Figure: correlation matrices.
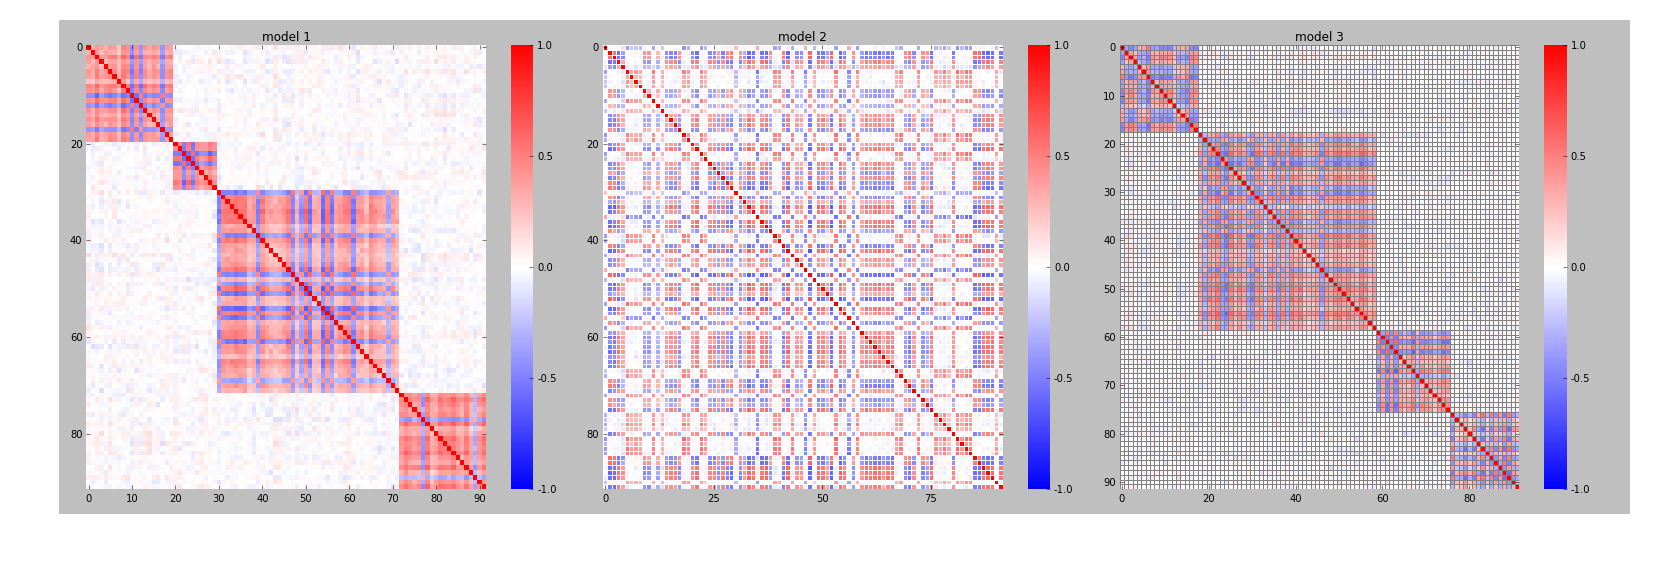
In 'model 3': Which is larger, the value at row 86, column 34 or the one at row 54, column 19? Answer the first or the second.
the first
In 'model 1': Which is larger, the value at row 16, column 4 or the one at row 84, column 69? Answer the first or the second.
the first
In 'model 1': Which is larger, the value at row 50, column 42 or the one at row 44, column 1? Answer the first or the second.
the first
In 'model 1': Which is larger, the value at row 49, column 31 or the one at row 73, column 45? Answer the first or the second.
the second
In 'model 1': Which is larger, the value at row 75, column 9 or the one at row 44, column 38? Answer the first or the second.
the second
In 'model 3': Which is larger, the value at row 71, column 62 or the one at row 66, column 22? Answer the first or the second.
the first
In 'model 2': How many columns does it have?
92
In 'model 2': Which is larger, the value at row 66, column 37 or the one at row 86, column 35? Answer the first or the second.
the first
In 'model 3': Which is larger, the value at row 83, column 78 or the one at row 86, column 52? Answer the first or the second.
the second
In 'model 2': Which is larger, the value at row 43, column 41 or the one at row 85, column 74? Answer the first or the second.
the second
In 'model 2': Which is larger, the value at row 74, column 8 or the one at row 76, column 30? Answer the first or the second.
the first
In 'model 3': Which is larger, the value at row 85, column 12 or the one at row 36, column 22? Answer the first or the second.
the first
